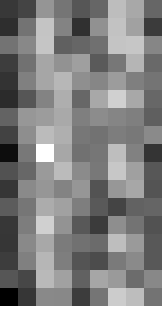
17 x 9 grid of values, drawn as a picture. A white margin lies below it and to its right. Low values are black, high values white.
Upright stripes repeat 2 times across the table. No row or column stands out. The grain runs up and down. The centre is the smoothest part. Overall the values sit about 50% of the way up the scale.
